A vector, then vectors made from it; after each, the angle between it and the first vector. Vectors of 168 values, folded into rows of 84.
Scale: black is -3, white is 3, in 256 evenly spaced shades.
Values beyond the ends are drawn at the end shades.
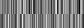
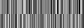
nearly parallel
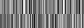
partly aligned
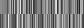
nearly parallel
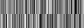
orthogonal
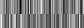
partly opposed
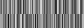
nearly opposite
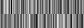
orthogonal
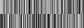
partly aligned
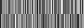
partly opposed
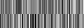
orthogonal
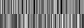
partly aligned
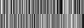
partly aligned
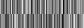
partly opposed
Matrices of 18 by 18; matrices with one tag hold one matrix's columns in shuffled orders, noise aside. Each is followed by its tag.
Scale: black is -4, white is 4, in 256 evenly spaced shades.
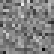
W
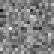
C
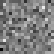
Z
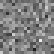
Z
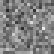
C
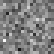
Z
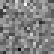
W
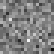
Z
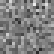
W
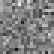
W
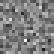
Z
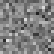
Z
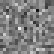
C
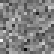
Z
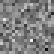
Z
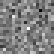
C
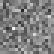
C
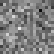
C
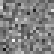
Z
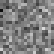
C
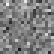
W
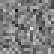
C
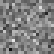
Z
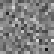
Z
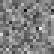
C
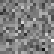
Z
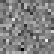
Z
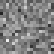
Z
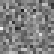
C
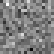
W
